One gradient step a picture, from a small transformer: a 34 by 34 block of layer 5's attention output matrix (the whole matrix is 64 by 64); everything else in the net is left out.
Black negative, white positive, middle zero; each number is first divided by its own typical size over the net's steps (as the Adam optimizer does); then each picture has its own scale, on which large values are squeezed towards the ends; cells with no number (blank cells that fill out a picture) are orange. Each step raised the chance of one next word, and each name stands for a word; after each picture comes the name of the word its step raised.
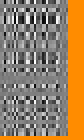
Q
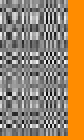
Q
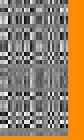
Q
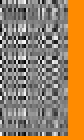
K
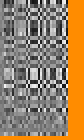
K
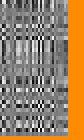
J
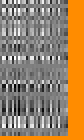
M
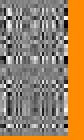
M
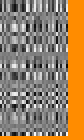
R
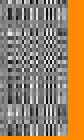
K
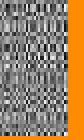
R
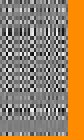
K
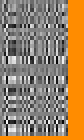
J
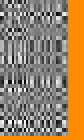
J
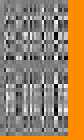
M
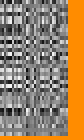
K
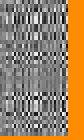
Q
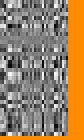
R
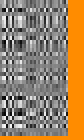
Q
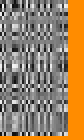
R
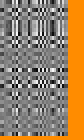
K
